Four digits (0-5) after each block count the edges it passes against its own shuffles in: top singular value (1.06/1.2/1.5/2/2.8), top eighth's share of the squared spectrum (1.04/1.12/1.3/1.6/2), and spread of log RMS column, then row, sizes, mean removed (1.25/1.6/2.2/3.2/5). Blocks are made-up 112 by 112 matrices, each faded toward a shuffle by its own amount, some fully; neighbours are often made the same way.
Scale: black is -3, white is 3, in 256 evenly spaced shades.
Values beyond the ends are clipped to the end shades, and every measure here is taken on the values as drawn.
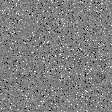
2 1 0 0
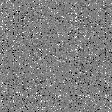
3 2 2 1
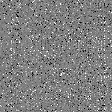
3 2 2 1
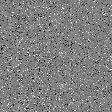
2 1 1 0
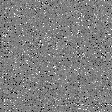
3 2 1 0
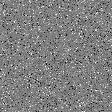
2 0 0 0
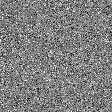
0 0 0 0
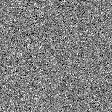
0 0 0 0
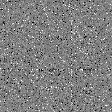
3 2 1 1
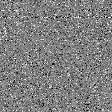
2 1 0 2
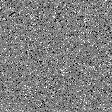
0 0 0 0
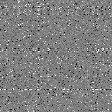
4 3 1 2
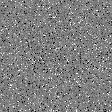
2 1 1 0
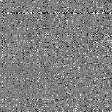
4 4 3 3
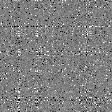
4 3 2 2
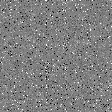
3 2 1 1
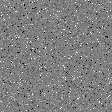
0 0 0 0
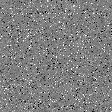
2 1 0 0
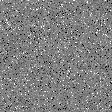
1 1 0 0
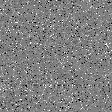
3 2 0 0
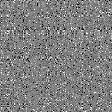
4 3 2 2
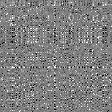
5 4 3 3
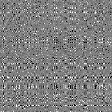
5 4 3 3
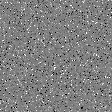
0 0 0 0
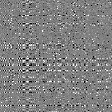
5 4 3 3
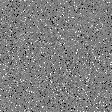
0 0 0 0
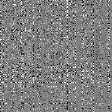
2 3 4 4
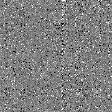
2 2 2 2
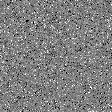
0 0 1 0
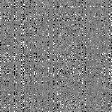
2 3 4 3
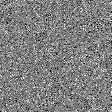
0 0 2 0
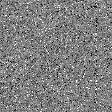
1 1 2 0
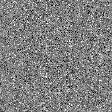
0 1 2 0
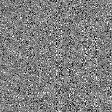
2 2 3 0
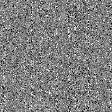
1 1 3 0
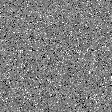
1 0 0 1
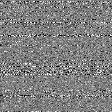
2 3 0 4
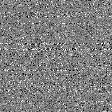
1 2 0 3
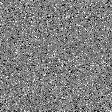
0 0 0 1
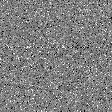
1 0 0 1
